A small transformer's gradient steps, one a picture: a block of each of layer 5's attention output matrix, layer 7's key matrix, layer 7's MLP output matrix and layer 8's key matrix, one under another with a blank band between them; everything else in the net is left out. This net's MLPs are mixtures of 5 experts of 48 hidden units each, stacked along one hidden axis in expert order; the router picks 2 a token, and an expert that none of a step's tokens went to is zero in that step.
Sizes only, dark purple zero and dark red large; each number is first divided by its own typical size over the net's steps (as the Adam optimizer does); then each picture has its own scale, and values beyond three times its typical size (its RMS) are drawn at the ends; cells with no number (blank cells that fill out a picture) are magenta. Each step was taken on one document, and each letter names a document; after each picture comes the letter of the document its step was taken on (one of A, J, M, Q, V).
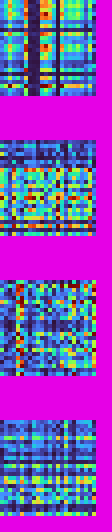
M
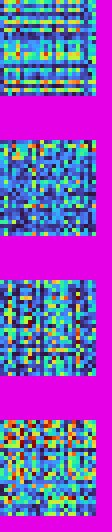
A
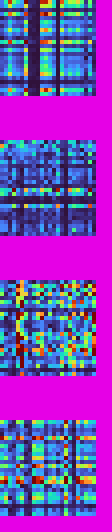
M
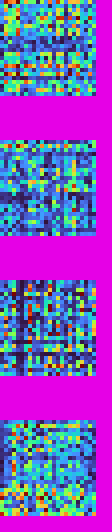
A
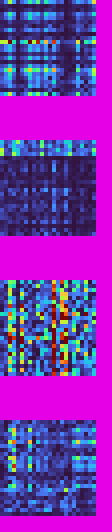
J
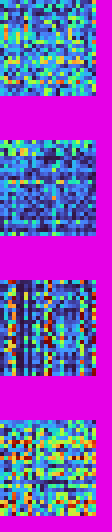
A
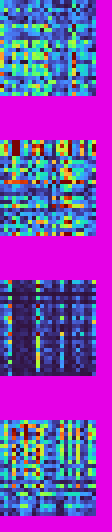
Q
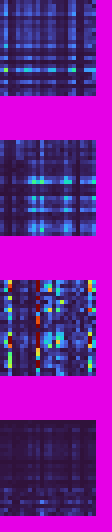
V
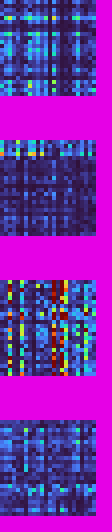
J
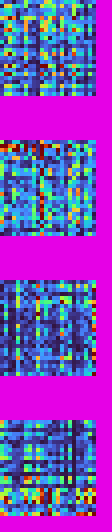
M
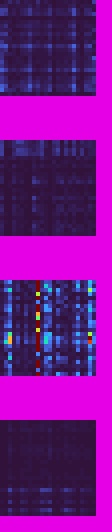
V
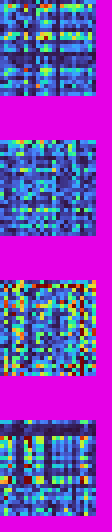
M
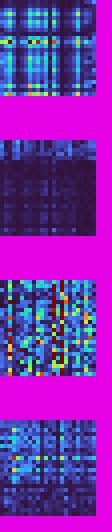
J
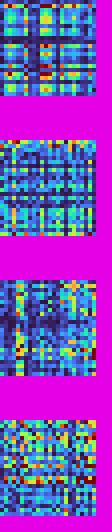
M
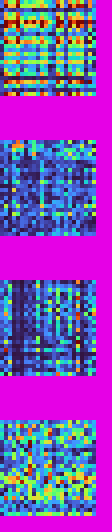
A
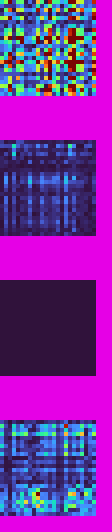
Q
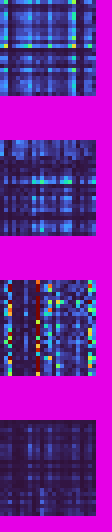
V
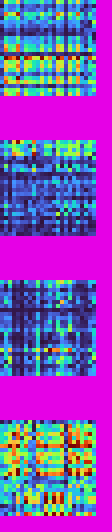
A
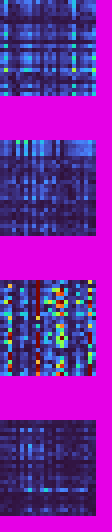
V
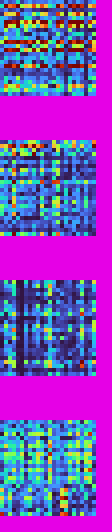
A
